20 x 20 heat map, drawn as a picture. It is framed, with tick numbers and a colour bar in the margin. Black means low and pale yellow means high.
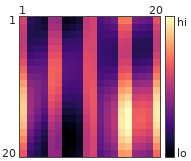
Stripes: upright, repeating 4 times. Ninth with the highest average: bottom right. Lone odd cells: none. Average level on the scale: 40%.
